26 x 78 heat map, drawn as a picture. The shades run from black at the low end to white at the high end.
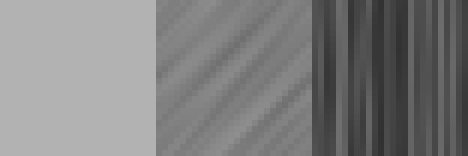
It is made of 1 by 3 panels. Panel 1,1: high, flat. Panel 1,2: middling, slanting up to the right, faint in contrast. Panel 1,3: low, streaked downward.
